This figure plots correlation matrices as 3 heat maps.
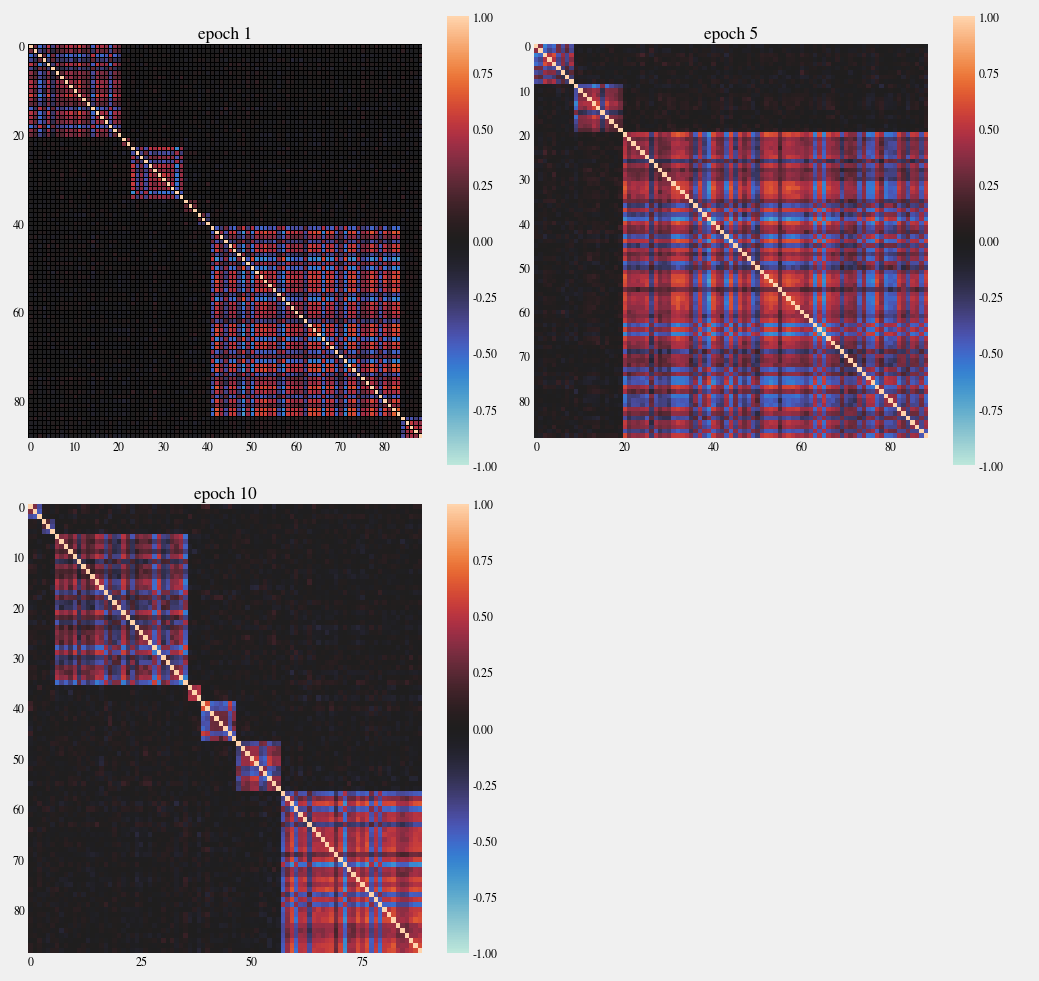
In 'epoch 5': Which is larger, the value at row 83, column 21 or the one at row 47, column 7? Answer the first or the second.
the first
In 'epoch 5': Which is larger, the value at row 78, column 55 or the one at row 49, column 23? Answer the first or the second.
the first
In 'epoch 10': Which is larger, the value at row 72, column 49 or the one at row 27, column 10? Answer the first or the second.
the second
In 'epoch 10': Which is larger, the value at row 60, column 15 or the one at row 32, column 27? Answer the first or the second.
the second
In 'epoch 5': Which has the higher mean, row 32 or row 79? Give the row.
32
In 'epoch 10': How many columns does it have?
89
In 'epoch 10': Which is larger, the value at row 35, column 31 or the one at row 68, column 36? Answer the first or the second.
the first
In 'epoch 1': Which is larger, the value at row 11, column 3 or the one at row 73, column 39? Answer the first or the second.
the second
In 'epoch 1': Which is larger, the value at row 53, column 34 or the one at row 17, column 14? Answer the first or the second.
the first
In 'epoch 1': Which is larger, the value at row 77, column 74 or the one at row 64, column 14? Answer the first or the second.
the second
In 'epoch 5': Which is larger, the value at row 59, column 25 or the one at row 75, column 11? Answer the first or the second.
the first
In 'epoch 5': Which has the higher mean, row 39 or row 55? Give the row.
55
